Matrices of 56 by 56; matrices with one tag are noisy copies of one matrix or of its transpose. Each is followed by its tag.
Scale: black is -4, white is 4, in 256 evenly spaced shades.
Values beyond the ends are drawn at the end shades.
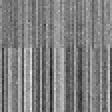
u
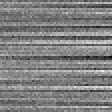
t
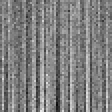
t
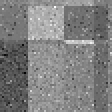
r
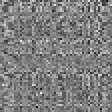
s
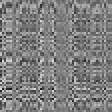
s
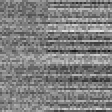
u
